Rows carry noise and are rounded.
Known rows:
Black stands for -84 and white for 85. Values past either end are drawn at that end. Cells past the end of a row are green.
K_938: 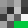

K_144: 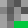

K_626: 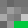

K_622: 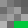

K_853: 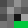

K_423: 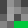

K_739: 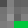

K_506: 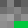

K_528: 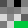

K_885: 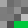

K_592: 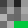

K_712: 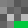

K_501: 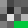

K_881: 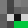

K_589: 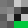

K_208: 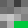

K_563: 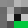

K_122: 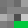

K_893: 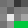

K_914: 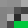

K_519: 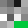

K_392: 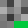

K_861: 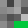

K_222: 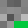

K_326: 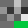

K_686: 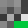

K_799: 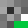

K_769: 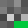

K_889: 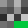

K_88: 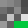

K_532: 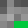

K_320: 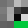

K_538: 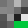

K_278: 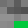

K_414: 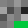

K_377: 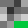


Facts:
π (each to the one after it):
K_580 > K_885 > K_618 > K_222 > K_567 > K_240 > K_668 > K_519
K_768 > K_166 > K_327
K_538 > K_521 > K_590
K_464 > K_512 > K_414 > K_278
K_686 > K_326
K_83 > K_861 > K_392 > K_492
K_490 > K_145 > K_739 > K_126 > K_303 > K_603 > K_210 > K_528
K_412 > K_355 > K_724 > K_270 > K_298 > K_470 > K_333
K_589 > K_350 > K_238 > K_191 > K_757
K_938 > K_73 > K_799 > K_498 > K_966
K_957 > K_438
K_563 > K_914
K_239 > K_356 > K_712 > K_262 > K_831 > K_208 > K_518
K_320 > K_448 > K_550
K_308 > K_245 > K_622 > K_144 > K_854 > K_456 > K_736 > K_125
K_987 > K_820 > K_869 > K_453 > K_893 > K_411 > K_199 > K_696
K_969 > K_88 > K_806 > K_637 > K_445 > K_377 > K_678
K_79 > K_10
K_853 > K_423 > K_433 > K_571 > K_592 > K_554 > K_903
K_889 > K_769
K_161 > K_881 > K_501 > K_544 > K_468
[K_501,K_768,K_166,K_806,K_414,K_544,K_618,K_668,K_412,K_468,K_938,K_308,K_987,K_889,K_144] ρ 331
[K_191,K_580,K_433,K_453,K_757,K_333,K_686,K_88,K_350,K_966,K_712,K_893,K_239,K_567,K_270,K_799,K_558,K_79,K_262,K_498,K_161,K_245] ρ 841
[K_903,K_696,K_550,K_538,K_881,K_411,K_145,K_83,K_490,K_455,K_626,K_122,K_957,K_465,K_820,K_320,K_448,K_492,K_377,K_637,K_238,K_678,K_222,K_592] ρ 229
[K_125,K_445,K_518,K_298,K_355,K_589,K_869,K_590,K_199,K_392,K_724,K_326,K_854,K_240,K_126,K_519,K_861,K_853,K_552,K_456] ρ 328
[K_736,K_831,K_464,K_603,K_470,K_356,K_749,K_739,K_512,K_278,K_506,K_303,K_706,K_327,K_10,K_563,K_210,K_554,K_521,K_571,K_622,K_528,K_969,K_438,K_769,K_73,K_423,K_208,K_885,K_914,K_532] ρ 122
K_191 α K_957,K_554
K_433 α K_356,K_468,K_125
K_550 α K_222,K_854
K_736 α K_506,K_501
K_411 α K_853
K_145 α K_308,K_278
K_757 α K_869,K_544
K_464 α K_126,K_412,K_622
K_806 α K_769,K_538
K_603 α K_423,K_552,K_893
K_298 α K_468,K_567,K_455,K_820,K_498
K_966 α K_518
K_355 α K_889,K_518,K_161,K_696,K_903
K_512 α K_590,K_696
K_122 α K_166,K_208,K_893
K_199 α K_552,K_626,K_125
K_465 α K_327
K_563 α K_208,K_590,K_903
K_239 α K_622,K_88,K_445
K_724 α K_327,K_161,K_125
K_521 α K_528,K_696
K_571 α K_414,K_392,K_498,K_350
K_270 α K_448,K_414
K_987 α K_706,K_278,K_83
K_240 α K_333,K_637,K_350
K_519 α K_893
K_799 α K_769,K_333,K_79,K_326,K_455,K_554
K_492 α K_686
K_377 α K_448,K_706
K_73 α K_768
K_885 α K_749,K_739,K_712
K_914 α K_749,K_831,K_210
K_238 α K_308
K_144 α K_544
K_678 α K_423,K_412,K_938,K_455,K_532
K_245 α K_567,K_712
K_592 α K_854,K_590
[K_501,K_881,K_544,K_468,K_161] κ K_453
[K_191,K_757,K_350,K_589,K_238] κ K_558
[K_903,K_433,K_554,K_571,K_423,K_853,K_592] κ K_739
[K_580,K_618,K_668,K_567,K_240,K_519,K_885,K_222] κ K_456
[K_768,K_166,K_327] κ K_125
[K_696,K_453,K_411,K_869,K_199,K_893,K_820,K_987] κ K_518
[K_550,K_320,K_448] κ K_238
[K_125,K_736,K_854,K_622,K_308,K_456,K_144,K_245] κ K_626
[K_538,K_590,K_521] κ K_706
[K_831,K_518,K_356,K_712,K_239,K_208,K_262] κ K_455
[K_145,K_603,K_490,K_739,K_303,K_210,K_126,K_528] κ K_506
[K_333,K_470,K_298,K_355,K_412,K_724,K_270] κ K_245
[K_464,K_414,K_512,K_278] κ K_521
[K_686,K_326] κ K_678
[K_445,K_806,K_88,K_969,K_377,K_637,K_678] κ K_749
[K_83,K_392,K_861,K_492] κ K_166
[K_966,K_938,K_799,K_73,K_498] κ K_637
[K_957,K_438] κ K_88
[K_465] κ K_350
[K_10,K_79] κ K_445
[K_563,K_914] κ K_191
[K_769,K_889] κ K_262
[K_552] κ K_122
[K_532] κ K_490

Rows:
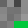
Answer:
K_571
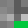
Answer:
K_558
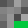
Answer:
K_590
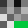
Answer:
K_903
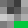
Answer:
K_411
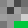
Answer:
K_966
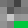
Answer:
K_831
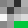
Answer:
K_678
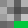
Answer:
K_191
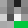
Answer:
K_668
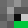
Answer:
K_490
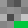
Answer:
K_492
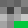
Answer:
K_445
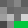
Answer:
K_455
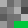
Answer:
K_166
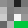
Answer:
K_333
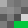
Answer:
K_245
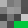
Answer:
K_580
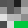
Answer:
K_696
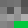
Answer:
K_749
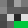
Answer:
K_820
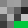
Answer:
K_350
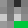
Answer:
K_470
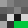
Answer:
K_239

